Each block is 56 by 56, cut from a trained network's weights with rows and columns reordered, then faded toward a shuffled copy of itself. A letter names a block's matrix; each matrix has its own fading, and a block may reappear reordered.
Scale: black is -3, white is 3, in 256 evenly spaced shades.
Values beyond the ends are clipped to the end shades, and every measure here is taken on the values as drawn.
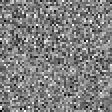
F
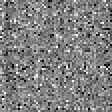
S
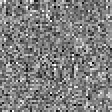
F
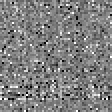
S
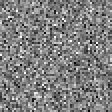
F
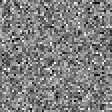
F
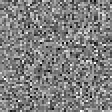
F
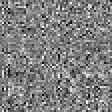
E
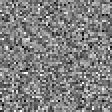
F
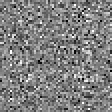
E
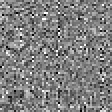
E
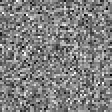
F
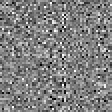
E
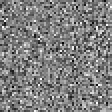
F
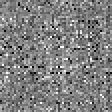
S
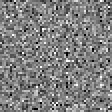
E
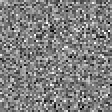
F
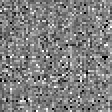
S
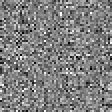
E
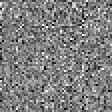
E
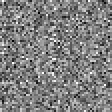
F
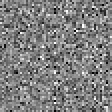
E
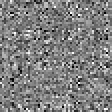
E
